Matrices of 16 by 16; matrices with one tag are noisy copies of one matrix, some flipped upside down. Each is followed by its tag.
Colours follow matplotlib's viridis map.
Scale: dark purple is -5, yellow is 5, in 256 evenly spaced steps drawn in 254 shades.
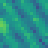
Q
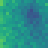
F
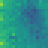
F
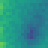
F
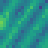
Q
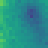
F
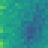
F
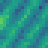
Q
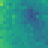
F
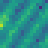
Q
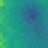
F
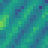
Q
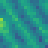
Q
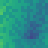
F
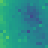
F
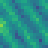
Q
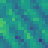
Q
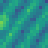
Q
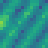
Q
